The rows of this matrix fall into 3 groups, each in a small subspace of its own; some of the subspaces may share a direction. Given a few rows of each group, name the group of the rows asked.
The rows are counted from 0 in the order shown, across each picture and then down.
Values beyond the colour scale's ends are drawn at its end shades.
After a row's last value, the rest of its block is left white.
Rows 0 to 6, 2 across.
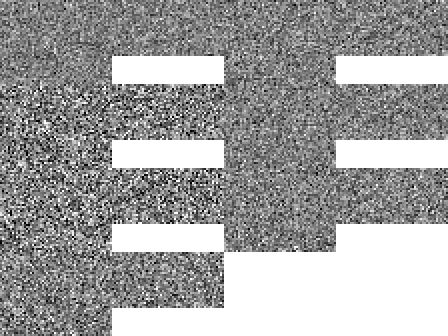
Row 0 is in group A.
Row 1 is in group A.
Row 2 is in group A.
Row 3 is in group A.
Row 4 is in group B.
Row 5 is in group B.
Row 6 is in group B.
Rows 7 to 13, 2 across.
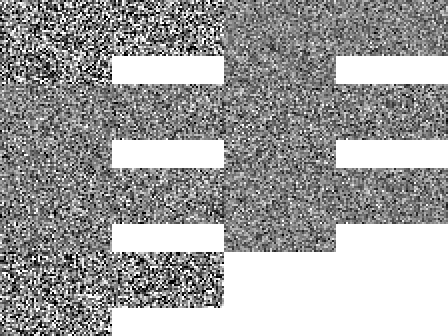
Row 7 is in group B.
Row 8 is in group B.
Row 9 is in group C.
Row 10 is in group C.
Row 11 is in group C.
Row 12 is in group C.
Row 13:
A
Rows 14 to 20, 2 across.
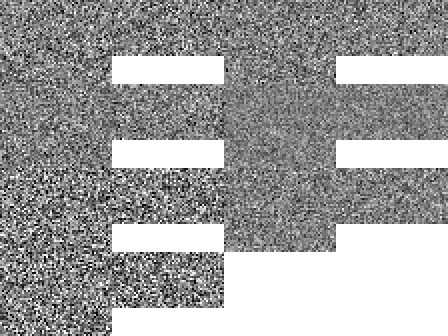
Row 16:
C
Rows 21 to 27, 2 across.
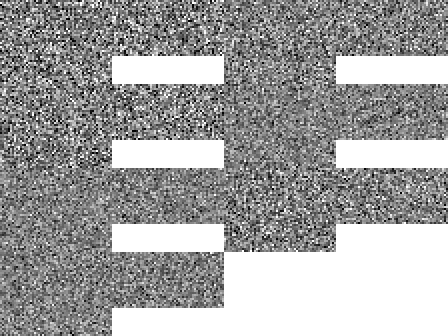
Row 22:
A
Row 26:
C
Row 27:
B
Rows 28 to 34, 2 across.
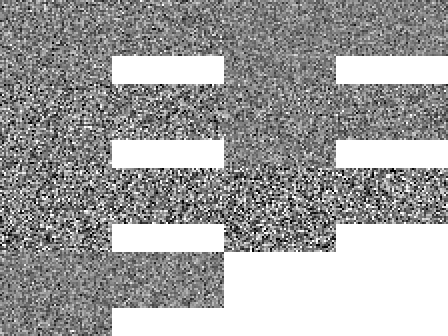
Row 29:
A
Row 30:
A
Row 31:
B
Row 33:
C
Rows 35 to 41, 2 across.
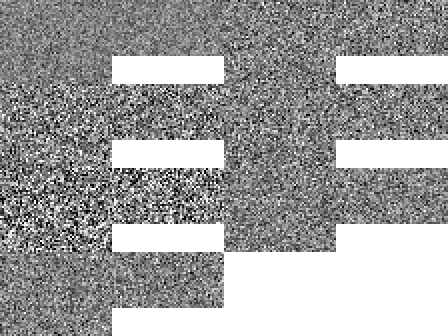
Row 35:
B
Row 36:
B
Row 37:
B
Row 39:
B
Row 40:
C
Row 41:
B
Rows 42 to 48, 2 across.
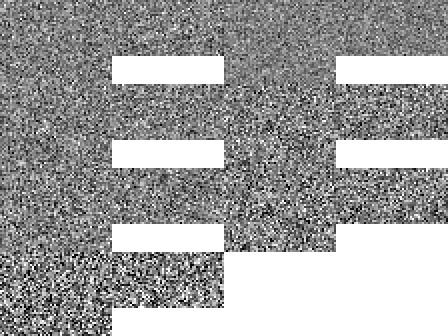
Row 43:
C
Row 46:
C
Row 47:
A
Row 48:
B
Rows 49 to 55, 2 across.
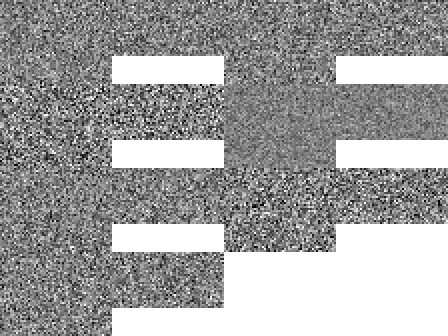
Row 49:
B
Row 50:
A
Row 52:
C
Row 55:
C
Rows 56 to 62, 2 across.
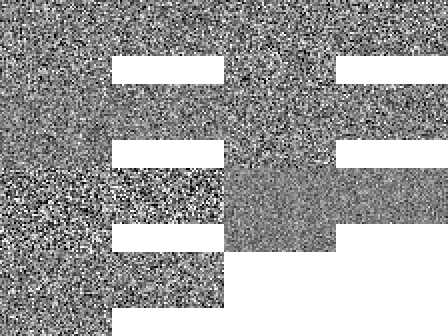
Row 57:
A
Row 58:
A
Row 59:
C
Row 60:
C
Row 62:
A
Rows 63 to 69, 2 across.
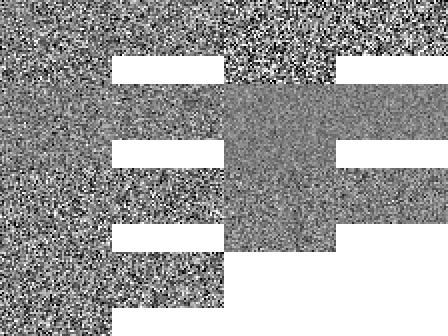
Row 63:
C
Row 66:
B
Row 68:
B
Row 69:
B
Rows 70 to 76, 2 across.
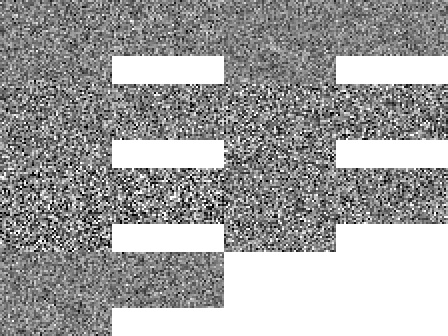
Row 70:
B
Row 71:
B
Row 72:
C
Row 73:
C
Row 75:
C
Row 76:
A
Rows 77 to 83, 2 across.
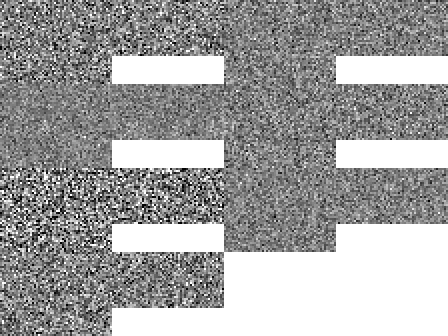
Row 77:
C
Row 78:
A
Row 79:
A
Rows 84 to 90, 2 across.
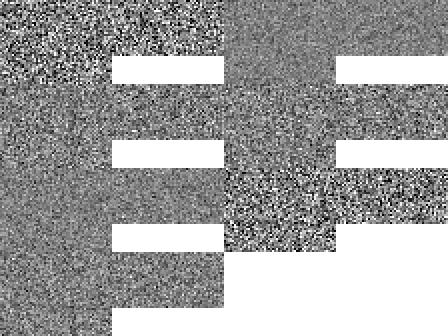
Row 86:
A
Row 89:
A
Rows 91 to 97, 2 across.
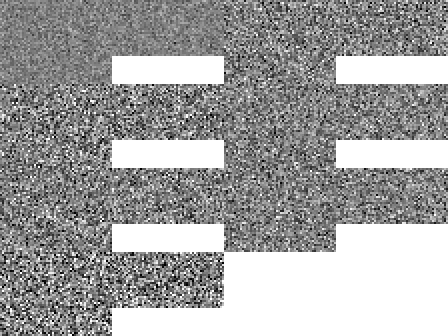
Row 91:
C
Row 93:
B
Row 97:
A
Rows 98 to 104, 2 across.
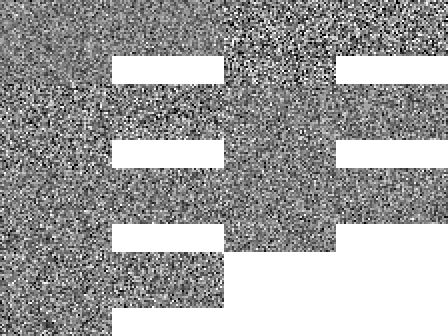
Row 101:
C
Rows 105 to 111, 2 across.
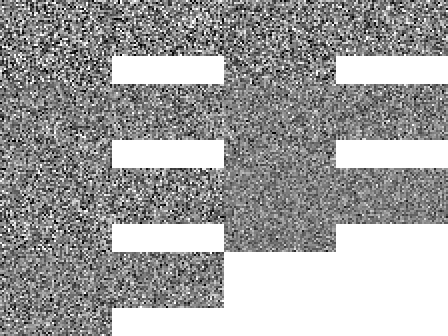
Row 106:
C
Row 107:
B
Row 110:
B
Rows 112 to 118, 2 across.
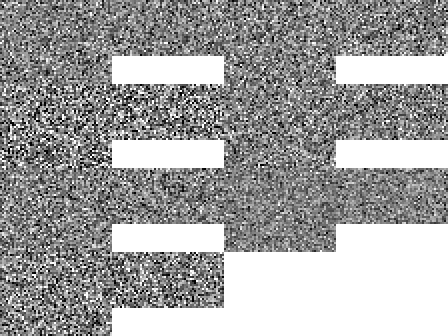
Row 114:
B
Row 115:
B
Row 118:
C
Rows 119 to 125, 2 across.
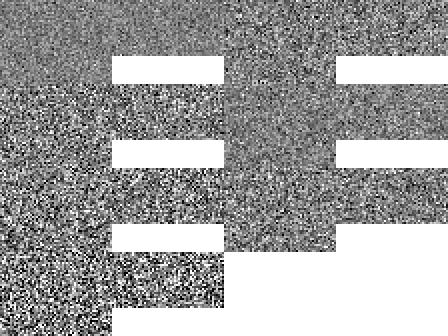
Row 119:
C
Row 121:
C
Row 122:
C
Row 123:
B
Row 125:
A
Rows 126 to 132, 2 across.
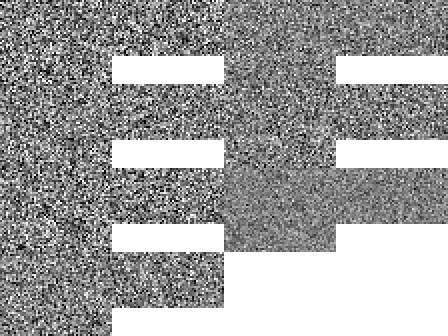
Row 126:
B
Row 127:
C
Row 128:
A
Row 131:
B
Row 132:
C
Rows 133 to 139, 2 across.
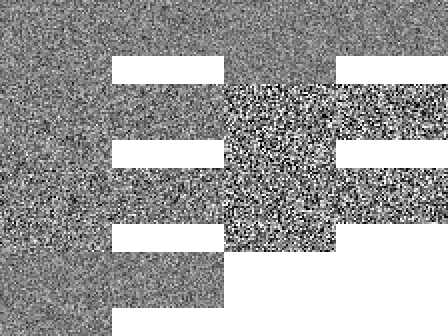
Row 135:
B
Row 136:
C
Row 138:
A
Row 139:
B
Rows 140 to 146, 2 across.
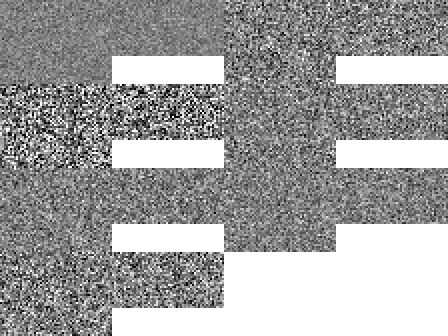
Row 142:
A
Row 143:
A
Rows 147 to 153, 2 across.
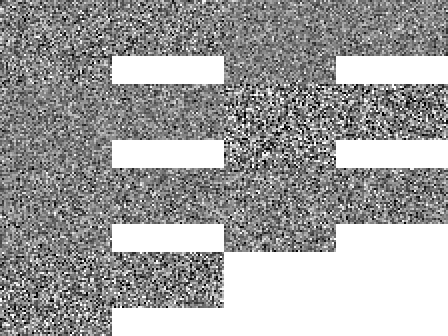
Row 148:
A
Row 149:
C
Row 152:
C
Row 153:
C
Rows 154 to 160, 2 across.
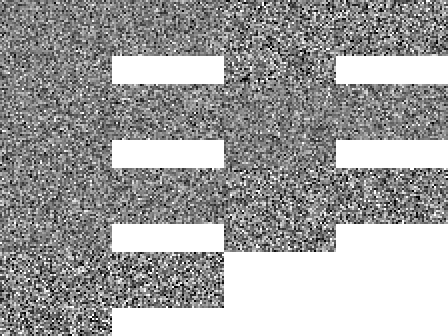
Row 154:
A
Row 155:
B
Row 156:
C
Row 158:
A
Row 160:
A
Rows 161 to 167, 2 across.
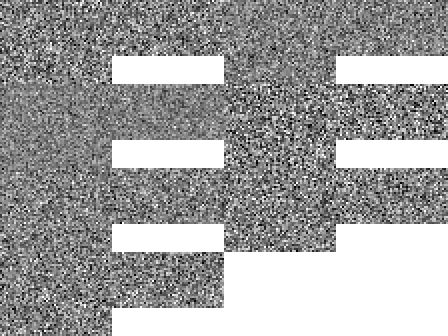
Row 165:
C
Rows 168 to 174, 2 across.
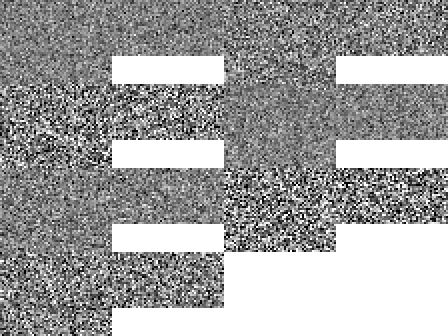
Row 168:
A
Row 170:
B
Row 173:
C
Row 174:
A
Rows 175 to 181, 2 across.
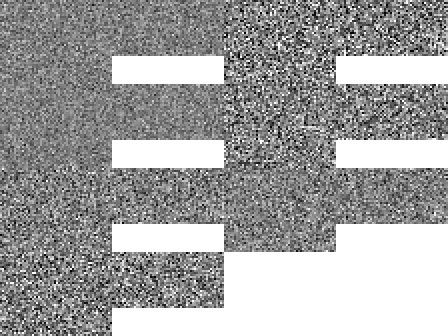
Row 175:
C
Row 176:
C
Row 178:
A
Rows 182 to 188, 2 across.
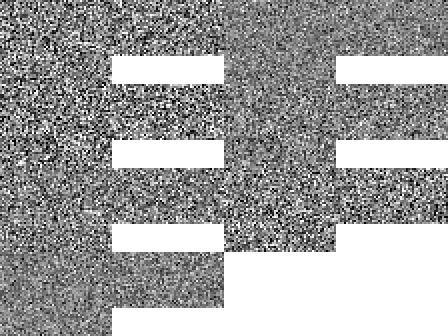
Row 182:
A
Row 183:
C
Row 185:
B
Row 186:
A
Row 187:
A
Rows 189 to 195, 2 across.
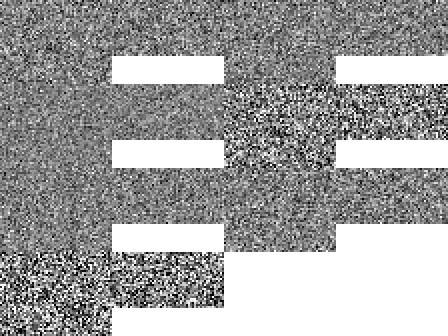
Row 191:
A
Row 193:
B
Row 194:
A
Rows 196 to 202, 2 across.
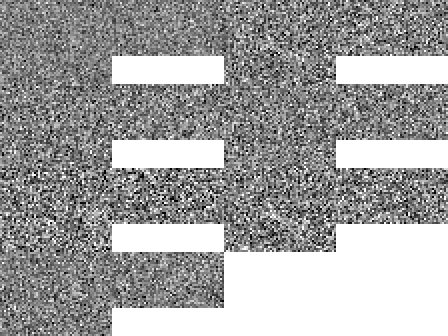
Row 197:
B
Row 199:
A
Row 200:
A
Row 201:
B
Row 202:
C
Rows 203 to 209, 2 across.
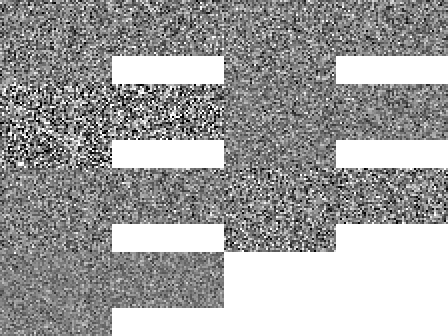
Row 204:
C
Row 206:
C
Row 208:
C
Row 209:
B
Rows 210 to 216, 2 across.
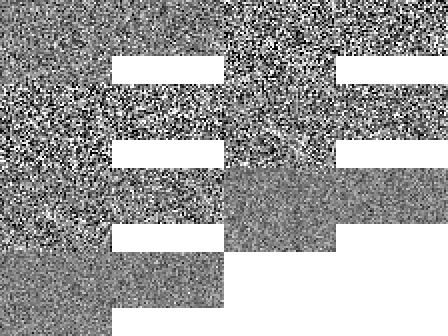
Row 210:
C
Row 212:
A
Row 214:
B
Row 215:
B
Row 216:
B
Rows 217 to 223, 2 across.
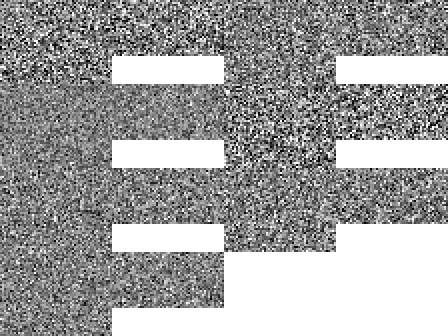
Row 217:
C
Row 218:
C
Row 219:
B
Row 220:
B
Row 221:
A
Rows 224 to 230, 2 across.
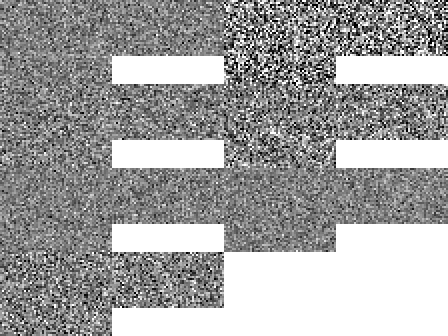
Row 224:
A
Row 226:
C
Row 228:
B
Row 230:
C
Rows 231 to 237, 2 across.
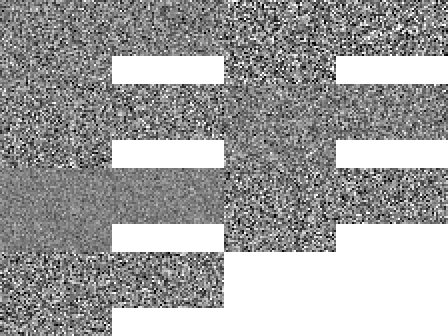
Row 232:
A
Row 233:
B
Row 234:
B
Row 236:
B
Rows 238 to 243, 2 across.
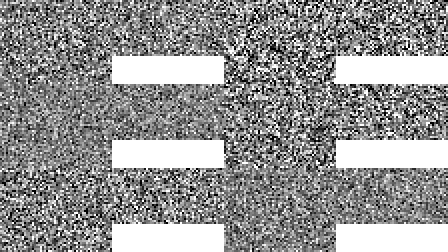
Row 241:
A
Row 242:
C
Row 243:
C
